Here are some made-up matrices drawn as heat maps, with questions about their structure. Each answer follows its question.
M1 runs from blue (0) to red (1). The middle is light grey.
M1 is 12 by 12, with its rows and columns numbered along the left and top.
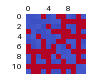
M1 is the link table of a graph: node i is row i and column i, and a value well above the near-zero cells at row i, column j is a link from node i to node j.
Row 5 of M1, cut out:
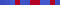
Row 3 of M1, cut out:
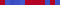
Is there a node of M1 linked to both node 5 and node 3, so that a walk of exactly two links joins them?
yes
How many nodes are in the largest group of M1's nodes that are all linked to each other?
4
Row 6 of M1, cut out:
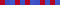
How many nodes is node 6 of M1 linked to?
5
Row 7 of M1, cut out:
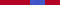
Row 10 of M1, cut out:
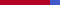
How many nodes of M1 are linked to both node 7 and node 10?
7
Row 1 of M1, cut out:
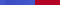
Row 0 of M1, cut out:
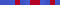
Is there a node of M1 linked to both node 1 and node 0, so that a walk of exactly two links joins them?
yes
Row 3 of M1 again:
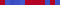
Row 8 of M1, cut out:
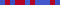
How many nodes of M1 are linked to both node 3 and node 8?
2
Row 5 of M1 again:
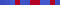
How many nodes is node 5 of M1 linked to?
4
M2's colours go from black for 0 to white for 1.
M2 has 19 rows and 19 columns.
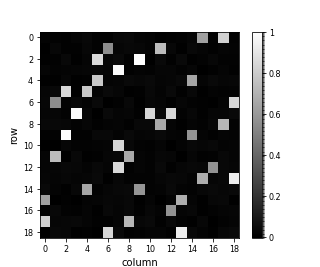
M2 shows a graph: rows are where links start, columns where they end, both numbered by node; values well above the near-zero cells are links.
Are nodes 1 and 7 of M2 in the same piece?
no
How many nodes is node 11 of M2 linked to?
2
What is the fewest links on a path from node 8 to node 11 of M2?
1
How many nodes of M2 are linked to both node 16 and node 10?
0
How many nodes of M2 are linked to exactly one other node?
3
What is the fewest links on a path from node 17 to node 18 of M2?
4
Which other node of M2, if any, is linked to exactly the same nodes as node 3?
node 10
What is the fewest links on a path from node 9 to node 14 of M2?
1
